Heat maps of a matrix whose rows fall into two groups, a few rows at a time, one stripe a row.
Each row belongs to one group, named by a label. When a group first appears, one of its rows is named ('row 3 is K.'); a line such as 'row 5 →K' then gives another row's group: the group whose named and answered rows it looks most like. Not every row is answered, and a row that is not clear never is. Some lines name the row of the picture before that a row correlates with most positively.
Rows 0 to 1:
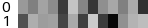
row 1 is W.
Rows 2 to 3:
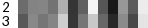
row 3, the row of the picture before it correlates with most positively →1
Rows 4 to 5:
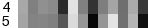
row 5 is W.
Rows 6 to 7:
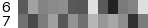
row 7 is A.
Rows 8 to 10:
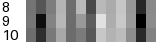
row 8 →A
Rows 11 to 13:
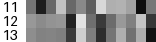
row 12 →W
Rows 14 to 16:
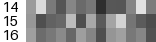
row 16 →W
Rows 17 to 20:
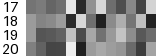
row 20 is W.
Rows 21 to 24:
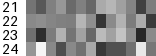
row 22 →W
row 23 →A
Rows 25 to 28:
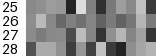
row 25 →W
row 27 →W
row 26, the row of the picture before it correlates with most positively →24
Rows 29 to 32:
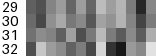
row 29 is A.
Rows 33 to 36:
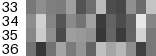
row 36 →A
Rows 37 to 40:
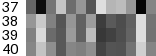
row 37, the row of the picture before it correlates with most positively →36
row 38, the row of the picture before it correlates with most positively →34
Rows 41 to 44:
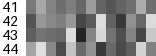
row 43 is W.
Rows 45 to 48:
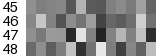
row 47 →W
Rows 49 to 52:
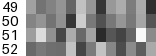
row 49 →W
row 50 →W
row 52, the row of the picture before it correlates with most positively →48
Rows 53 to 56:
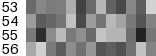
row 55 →A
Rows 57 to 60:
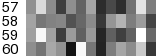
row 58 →W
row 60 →W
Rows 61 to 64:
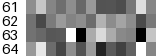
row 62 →A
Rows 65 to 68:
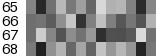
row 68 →A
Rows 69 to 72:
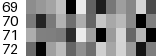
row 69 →W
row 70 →A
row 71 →W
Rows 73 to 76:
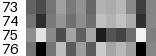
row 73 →A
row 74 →A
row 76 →A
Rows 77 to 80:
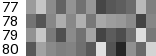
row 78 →A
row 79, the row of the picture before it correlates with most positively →75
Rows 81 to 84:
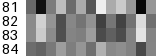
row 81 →A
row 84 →A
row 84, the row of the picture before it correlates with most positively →78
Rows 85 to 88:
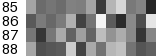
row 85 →W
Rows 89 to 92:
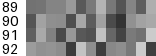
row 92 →W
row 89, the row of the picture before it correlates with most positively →86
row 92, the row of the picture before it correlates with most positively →85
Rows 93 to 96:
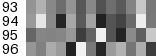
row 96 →W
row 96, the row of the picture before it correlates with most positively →92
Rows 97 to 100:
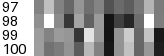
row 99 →W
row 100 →W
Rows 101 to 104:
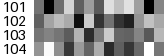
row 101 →A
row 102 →W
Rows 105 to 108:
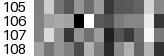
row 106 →W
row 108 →W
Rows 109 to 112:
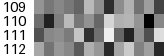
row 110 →A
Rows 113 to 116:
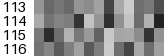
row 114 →W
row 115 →A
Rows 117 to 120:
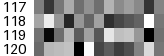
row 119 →A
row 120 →W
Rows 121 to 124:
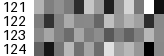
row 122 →A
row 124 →A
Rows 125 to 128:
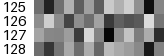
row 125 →A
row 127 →W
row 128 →A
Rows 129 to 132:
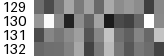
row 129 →A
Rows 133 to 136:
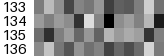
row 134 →W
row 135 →A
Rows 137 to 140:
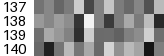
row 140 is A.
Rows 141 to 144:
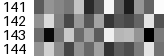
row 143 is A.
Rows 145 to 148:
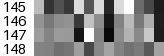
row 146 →W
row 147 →W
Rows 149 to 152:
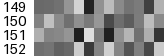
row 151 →W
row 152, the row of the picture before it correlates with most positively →148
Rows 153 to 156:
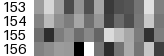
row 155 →A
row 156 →W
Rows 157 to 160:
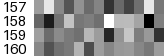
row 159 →W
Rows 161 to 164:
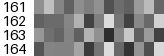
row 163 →W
